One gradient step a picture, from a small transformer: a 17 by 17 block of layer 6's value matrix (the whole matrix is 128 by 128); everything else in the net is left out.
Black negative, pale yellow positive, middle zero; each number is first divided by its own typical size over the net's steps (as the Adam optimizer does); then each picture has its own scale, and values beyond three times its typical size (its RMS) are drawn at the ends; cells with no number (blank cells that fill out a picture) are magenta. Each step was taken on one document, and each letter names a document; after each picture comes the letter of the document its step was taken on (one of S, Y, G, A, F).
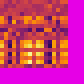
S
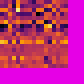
S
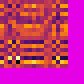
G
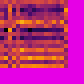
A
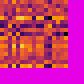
S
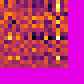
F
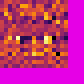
F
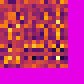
F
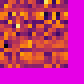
G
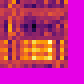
A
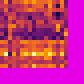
A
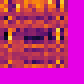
A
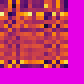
G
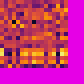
F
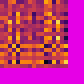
G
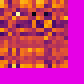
S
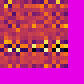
G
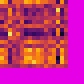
A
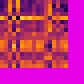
S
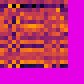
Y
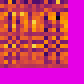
Y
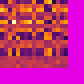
S
